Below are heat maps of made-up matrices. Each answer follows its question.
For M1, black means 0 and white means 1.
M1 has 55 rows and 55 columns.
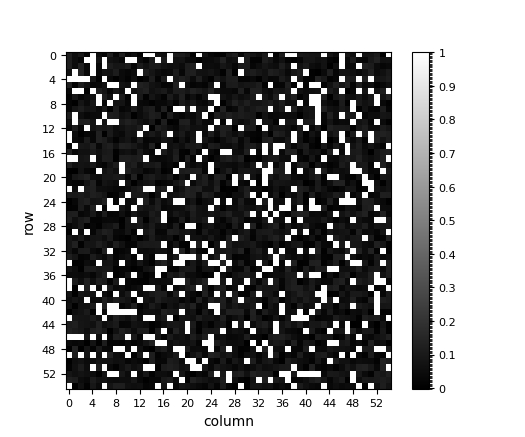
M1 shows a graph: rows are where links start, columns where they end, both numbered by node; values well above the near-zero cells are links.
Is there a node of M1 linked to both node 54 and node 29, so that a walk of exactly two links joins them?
yes
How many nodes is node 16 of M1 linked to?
9
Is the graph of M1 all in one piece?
yes
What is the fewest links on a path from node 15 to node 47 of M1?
1
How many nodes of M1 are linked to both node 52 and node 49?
1
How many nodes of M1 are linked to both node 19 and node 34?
8
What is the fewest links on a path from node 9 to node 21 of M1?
1
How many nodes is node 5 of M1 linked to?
9
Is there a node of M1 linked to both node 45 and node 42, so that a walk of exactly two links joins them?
no
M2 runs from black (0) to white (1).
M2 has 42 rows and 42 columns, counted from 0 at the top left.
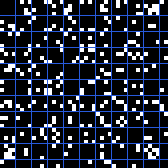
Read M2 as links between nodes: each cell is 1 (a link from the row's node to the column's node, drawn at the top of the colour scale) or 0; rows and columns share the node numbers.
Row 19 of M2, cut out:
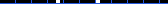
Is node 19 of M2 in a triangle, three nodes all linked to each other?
no
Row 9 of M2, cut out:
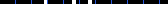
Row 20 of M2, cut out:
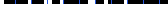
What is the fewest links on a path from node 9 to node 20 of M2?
2
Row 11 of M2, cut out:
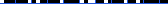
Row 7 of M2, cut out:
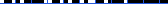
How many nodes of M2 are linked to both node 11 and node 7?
7
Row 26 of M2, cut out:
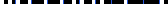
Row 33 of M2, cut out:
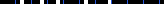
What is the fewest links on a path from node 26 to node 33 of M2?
3
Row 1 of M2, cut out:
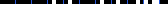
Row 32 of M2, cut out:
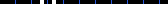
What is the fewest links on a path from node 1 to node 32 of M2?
2
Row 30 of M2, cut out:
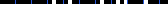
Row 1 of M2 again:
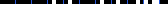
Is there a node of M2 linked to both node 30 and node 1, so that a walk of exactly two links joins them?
yes
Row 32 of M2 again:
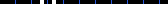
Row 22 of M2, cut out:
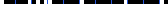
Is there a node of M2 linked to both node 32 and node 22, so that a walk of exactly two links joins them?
no
